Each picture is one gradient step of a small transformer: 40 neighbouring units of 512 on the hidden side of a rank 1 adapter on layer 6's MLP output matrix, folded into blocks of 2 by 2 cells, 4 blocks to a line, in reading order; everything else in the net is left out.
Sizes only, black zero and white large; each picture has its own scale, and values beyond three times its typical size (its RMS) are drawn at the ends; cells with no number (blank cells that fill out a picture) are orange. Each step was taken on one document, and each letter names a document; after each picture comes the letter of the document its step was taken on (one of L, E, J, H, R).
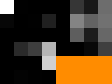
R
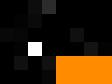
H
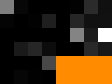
R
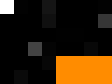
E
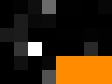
H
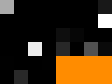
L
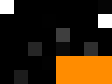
L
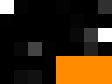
R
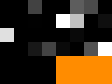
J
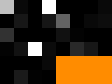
E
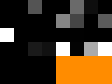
J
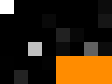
L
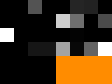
J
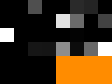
J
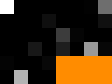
L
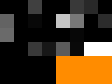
J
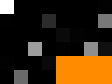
L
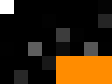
L
